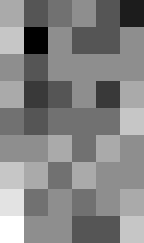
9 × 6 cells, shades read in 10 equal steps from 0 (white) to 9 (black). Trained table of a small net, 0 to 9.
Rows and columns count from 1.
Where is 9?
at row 2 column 2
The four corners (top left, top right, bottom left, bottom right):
3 8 0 2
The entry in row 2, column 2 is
9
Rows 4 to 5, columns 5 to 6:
7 3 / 5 2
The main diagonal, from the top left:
3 9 4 4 5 4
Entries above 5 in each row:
3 3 1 3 1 0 0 0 2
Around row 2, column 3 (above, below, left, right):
5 4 9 6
